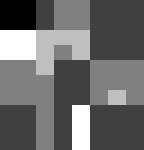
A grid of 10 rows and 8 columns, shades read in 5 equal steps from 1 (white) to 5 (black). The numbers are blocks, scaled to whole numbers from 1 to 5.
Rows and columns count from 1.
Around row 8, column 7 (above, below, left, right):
2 4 4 4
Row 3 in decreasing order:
4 4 4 2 2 2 1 1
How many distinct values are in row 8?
3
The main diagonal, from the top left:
5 5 2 3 4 3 2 4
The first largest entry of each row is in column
1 1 6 6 4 4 4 1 1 1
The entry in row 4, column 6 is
4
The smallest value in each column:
1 1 2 2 1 3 2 3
